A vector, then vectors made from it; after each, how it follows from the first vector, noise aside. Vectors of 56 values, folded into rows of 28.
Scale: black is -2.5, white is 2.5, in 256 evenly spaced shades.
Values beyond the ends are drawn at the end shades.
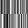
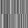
shrunk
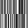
wrapped around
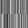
shrunk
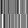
partly zeroed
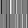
partly zeroed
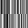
copied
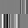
partly zeroed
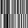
copied
